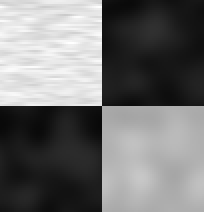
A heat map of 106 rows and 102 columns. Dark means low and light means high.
The table splits into 2 rows of 2 panels. Panel 1,1: very high, streaked across, faint in contrast. Panel 1,2: very low, smooth, faint in contrast. Panel 2,1: very low, smooth, faint in contrast. Panel 2,2: high, smooth, faint in contrast.
